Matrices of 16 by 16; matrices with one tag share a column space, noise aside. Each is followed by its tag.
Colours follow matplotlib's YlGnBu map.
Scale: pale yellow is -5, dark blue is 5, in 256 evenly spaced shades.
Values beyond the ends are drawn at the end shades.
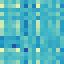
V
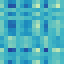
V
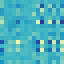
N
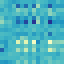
N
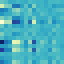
N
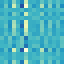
V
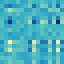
N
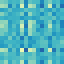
V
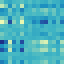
N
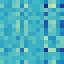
V
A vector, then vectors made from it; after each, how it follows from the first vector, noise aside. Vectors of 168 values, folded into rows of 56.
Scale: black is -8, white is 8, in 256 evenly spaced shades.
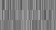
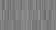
shrunk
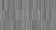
shrunk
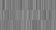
shrunk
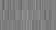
shrunk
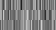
scaled up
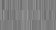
shrunk
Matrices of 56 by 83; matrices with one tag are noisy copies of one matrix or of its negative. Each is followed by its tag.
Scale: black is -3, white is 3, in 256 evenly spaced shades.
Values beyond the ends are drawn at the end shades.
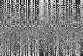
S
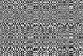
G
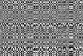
G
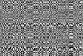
G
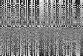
S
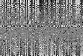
S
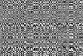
G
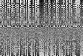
S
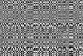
G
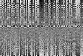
S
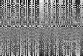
S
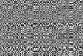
G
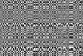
G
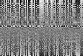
S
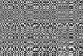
G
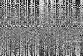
S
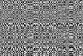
G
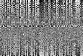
S
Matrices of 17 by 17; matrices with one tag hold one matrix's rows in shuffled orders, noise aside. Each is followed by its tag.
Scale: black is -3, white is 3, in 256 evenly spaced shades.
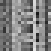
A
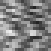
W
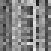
A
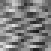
W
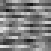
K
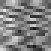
W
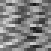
W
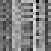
A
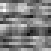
K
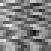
W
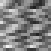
W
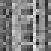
A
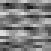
K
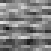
K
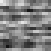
K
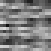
K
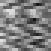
W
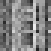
A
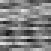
K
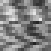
W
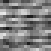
K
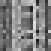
A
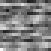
K
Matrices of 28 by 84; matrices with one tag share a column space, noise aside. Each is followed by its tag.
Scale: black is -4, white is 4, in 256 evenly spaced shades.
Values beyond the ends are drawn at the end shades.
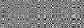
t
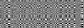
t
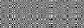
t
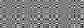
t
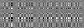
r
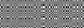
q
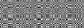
t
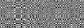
t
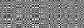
t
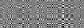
t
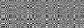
t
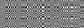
q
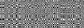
t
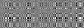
r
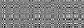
t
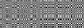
t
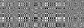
r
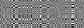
t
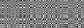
t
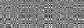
t
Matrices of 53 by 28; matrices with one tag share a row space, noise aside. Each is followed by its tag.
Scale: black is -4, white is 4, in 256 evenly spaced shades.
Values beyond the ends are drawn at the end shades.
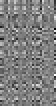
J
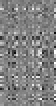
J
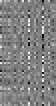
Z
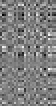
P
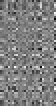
J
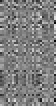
J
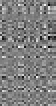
P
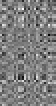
P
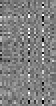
Z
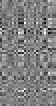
P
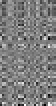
P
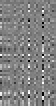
Z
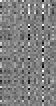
Z
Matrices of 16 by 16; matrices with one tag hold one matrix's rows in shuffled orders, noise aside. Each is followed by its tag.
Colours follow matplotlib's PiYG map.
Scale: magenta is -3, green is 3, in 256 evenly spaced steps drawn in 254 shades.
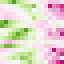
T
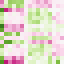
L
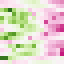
T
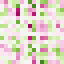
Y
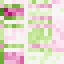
L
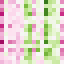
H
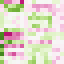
L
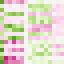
L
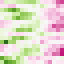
T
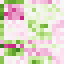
L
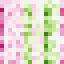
H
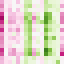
H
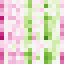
H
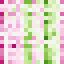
H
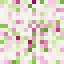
Y
